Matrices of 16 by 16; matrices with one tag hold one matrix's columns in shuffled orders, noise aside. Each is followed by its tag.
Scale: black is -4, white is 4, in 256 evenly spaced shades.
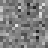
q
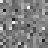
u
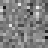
q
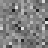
u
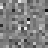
u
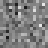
q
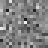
u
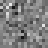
q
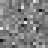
u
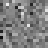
q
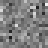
q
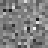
u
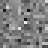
u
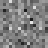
u
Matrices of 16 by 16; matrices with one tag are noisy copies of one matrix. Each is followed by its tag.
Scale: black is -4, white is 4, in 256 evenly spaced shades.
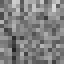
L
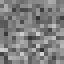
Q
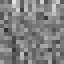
L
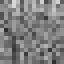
L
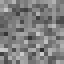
Q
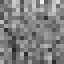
L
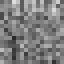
L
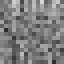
L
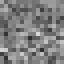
Q
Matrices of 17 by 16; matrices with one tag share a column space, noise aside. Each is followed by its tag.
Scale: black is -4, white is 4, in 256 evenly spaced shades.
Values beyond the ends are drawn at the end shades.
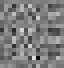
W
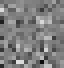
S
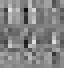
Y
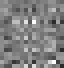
S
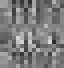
Y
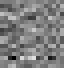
W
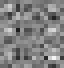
W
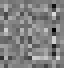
W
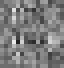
Y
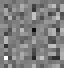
W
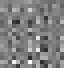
S
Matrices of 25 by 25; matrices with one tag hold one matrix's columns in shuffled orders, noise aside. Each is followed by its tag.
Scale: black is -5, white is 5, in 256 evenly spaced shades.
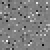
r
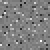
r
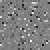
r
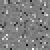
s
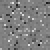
r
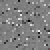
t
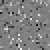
s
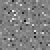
t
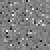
t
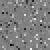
s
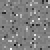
s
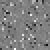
s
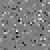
t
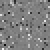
s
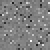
r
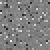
r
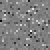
t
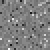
s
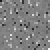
s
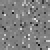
s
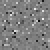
t
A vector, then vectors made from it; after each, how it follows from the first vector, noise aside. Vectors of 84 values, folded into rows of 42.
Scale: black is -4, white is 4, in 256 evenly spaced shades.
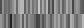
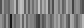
copied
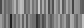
copied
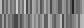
wrapped around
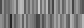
copied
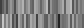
wrapped around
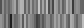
copied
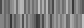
copied
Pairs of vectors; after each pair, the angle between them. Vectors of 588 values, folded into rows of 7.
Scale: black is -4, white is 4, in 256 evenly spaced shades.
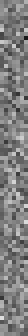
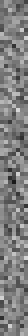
nearly opposite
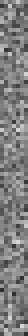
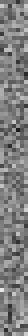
nearly opposite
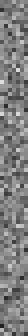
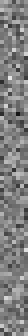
nearly opposite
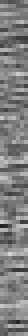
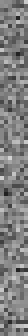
partly aligned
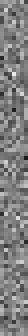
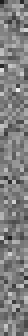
orthogonal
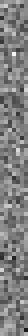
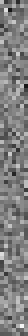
partly opposed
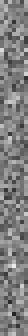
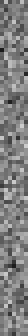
nearly opposite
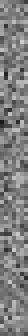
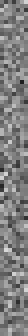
partly opposed
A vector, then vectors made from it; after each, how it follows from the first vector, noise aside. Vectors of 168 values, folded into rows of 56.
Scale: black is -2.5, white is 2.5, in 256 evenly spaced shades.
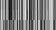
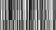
copied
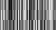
copied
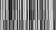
copied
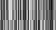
negated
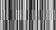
copied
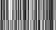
negated
